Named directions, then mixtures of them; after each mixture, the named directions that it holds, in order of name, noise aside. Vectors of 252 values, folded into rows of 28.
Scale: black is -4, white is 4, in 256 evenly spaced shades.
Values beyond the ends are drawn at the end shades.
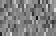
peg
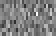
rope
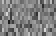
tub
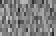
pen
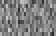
pen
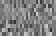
rope, tub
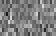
tub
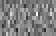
rope, tub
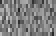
pen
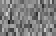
tub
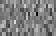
rope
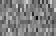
peg, pen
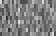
pen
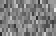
peg, tub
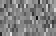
peg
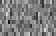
pen, tub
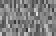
pen, rope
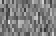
pen, tub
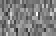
rope, tub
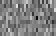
peg, pen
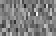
rope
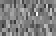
rope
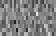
pen, rope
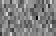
peg, tub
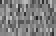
peg, pen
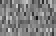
peg, pen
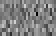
rope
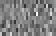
rope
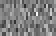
rope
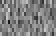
pen, tub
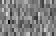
pen, tub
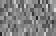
peg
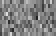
peg, tub
